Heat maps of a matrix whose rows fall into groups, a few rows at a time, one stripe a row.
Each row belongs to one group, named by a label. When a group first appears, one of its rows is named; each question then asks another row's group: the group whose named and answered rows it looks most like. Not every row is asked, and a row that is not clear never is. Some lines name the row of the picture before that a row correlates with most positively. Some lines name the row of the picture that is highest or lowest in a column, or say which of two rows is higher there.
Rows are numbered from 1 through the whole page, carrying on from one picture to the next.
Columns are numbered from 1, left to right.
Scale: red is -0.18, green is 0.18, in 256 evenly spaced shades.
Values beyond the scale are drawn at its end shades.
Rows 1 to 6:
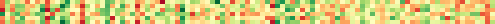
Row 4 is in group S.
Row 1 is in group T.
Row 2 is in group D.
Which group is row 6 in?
D
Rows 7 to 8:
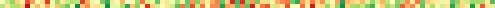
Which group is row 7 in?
S
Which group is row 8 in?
S
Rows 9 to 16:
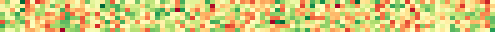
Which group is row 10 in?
D
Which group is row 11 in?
D
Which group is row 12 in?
S
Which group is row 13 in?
S
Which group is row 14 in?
T
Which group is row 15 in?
S
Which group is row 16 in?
S
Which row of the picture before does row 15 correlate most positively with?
7
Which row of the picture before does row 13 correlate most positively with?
7
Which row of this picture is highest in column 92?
16
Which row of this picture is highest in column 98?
13
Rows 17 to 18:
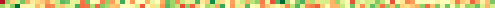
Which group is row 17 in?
T
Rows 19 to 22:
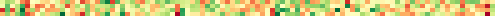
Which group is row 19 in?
S
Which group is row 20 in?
T
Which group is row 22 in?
D
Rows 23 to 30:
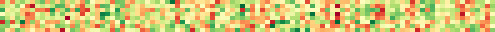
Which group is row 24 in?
D
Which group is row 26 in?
D
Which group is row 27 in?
D
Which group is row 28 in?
T
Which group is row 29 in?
S
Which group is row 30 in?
S
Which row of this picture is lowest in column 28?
29
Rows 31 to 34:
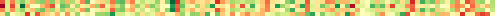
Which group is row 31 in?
D
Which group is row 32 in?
T
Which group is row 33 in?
D
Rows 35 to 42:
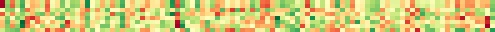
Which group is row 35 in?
T
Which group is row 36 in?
T
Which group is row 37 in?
S
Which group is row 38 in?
D
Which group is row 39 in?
T
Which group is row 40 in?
T
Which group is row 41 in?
D
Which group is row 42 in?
S
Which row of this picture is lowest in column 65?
37
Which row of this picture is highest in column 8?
38
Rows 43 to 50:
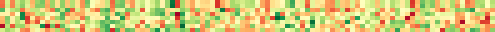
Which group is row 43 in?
D
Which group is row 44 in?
D
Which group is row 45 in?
S
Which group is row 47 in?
T
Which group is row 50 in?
S
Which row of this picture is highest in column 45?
45
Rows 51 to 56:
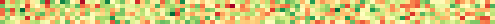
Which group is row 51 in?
D
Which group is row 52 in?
S
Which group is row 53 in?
T
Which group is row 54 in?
D
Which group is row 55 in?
T
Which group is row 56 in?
S
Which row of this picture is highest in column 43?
53
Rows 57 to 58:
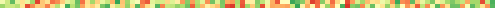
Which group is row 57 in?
S
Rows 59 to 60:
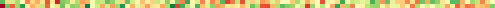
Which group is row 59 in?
S
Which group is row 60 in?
T
